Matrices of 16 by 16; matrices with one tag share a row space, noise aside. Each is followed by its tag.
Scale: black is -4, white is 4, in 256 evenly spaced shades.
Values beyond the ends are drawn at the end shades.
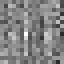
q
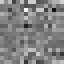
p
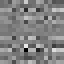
p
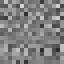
q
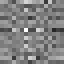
p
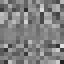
q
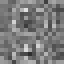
p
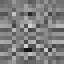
p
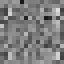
q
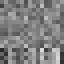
q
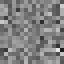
q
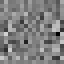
q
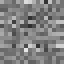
p
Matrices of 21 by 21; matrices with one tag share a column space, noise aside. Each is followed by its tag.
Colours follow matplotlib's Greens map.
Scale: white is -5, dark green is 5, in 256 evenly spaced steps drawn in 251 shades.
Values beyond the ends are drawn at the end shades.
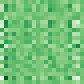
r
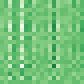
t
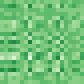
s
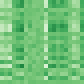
t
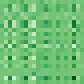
r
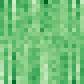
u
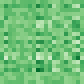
s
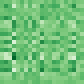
s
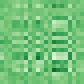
s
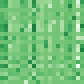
t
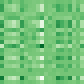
r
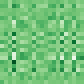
s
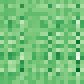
s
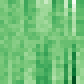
u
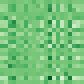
r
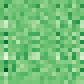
s
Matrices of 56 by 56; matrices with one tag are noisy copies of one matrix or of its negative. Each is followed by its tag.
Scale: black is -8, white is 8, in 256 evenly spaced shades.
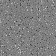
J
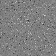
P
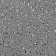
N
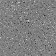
P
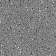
J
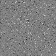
P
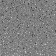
N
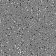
J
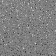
N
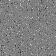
J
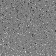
N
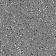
J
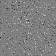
P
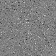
P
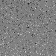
N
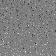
N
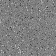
J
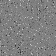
J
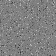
J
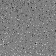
N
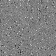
J
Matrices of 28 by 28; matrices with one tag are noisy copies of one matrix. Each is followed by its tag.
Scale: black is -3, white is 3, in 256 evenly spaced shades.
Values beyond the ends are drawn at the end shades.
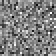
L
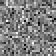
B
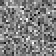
B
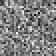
B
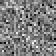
B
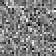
B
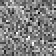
B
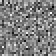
L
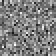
L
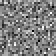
L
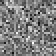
B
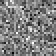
B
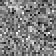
B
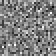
L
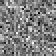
B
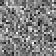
B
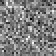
B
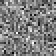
B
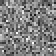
B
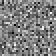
L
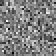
B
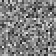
L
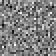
L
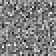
L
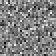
L
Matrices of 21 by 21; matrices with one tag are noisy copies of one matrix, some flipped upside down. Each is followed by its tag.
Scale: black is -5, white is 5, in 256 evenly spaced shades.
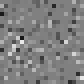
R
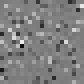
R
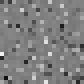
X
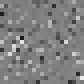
R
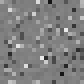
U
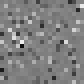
R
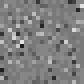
R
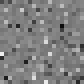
X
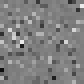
R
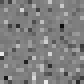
X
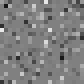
X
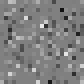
U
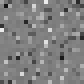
X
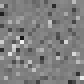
R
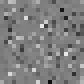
U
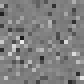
R
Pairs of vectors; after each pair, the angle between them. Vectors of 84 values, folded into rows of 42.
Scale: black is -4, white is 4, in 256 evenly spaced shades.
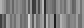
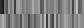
partly opposed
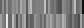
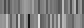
partly aligned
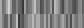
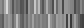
partly aligned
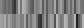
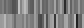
nearly parallel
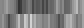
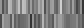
partly opposed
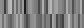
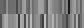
orthogonal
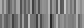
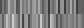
nearly opposite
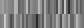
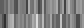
nearly opposite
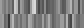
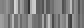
nearly parallel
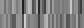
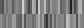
nearly opposite
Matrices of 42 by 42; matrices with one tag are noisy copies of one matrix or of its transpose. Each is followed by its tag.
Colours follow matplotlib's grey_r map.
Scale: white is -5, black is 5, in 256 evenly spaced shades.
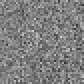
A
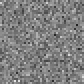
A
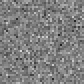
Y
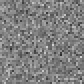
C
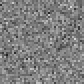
Y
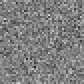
Y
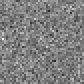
C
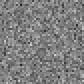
A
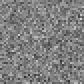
A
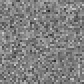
C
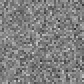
A
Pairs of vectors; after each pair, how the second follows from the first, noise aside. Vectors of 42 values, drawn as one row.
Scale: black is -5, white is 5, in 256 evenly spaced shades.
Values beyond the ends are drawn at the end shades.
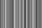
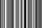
scaled up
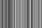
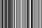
scaled up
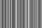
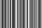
scaled up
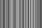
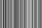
shuffled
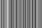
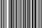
scaled up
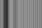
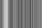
negated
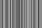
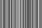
negated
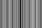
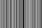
shuffled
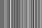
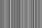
shrunk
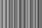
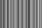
negated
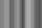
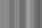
shrunk
